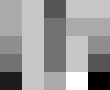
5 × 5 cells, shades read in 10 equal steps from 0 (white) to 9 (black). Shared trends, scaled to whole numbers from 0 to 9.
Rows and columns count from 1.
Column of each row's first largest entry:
3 3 3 5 5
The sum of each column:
23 10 24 9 24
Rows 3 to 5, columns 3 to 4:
5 2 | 5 2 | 3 0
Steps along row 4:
down up down up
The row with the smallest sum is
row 1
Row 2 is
3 2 5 3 3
